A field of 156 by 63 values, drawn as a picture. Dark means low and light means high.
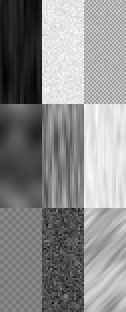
The table splits into 3 rows of 3 panels. Panel 1,1: very low, streaked downward, faint in contrast. Panel 1,2: very high, fine-grained, faint in contrast. Panel 1,3: high, checkered. Panel 2,1: low, smooth. Panel 2,2: middling, streaked downward. Panel 2,3: very high, streaked downward, faint in contrast. Panel 3,1: middling, checkered, faint in contrast. Panel 3,2: low, fine-grained. Panel 3,3: high, slanting up to the right.
